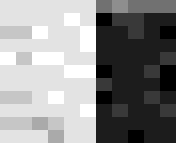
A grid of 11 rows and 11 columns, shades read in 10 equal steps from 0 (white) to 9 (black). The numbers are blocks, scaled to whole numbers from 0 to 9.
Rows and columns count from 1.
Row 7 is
1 1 1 1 1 1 7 8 8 8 9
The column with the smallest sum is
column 6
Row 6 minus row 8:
-1 -1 0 1 -1 -1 0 0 0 0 1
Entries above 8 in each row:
0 1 1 0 0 2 1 1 0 0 1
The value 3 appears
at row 10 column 3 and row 11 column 4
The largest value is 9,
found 7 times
